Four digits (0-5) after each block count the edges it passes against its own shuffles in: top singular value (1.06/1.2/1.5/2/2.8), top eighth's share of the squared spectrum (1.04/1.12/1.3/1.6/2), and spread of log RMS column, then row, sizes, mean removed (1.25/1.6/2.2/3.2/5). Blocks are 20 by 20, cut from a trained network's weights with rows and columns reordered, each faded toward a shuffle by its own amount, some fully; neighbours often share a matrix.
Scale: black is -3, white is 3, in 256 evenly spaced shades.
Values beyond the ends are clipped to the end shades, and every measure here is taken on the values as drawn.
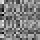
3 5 2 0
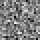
0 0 0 0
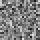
1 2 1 0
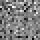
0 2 0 1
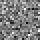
0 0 0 0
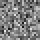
0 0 0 0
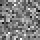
0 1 0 0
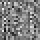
3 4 2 0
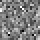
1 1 0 0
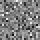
1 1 1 0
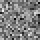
0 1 0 0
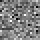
2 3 0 0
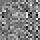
3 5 2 0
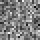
0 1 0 0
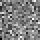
2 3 1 0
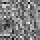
3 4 2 0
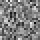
2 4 1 0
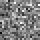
0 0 0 1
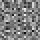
3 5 3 0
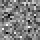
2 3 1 0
